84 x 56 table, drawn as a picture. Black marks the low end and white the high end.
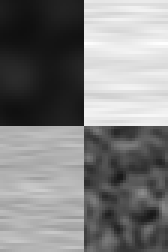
It is made of 2 by 2 panels. Panel 1,1: very low, smooth, faint in contrast. Panel 1,2: very high, streaked across, faint in contrast. Panel 2,1: high, streaked across, faint in contrast. Panel 2,2: low, blotchy.
